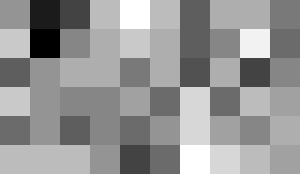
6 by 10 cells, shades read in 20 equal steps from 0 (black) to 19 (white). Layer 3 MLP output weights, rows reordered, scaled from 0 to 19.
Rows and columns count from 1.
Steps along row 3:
up up same down up down up down up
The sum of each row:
107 109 100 116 106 127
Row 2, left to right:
15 0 10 13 15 13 7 10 18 8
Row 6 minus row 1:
3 12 9 -3 -14 -6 12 3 1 3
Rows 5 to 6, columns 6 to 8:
11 16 12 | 8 19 16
